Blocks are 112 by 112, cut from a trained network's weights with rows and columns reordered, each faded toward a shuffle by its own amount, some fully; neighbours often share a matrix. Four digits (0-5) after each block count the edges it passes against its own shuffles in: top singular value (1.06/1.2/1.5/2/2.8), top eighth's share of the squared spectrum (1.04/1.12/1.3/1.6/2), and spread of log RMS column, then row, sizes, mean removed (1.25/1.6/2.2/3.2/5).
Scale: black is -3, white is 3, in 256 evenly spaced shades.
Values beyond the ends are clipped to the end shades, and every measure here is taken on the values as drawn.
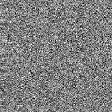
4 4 1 2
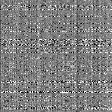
4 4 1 4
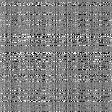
4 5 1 5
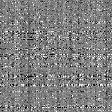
3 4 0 4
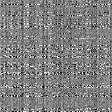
4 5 1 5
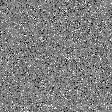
0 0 0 0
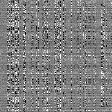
4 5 5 2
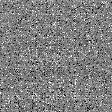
2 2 2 0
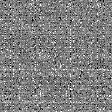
3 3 3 1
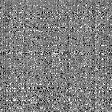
3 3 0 4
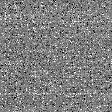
2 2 2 0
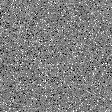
0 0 0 0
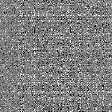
3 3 4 1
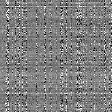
4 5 5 1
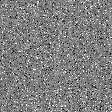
0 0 0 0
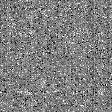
2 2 0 2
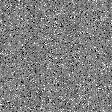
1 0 0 0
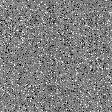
1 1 0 1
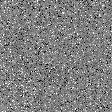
0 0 0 0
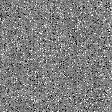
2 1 0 1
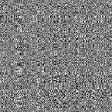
4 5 4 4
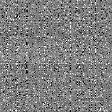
3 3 3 0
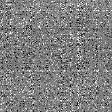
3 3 3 0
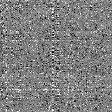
3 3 3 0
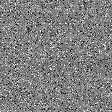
1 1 1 0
